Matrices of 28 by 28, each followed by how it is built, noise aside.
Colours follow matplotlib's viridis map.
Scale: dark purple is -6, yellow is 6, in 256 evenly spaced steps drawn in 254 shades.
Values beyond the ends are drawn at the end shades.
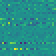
uneven rows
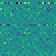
uneven rows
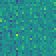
uneven columns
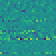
uneven rows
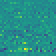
uneven rows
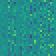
uneven columns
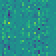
uneven columns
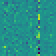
uneven columns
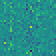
uneven columns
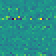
uneven rows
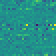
uneven rows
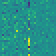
uneven columns
